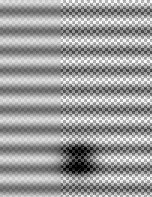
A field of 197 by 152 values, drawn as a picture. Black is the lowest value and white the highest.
Average level on the scale: 60%. Slope: none. Dips: one, in the bottom middle. Ninth with the lowest average: bottom middle. Stripes: horizontal, repeating 10 times. Seam: vertical, 40% of the way across, the left part calmer.
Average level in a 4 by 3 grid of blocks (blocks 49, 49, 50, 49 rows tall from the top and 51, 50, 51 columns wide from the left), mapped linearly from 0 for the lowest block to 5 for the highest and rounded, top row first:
555 / 444 / 545 / 404
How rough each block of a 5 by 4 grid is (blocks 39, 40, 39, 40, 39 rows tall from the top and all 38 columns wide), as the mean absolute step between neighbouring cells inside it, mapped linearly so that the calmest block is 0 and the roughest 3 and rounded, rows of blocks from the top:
0133 / 0133 / 0133 / 0133 / 0133
